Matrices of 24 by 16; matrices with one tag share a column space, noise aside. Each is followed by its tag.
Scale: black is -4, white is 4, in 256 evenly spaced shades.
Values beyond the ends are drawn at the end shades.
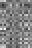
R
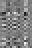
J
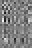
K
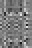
J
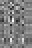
K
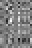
K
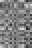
R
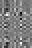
J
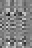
J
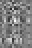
K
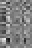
K
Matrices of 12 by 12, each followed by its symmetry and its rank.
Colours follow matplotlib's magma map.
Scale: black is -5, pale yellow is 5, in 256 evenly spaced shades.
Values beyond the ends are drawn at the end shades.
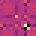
symmetric, rank two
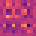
neither, rank two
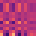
neither, rank one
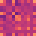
symmetric, rank two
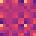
symmetric, rank two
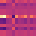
neither, rank one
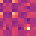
symmetric, rank two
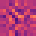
antisymmetric, rank two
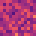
symmetric, full rank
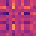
antisymmetric, rank two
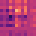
antisymmetric, rank two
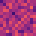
symmetric, full rank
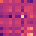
neither, rank two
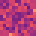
symmetric, full rank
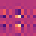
neither, rank one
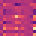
neither, rank two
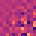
antisymmetric, rank two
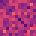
symmetric, full rank
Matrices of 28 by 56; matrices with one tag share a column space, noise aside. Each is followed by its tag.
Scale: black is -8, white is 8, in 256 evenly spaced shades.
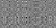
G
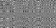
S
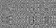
G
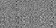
G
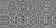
G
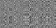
G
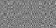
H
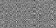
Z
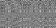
S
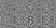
G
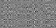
Z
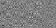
H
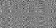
S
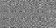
S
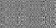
G
